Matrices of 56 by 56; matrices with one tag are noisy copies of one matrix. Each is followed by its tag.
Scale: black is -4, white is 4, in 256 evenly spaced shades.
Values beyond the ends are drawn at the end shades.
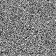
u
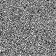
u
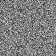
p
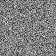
p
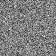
p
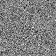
u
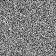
p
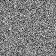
p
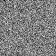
p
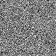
u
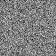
p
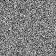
p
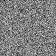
p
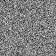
p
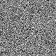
u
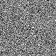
u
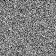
p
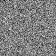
p
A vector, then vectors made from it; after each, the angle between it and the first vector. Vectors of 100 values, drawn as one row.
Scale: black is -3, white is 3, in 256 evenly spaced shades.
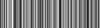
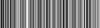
orthogonal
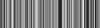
partly aligned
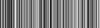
orthogonal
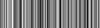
nearly parallel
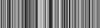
partly opposed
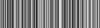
nearly opposite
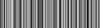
nearly parallel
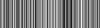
orthogonal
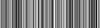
orthogonal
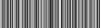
partly opposed
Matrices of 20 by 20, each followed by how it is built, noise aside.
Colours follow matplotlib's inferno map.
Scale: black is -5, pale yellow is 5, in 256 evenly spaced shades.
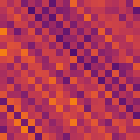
Toeplitz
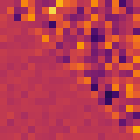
upper triangular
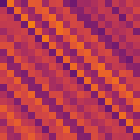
Toeplitz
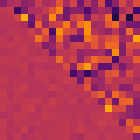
upper triangular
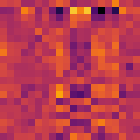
low rank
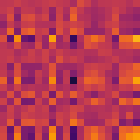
low rank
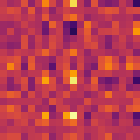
low rank
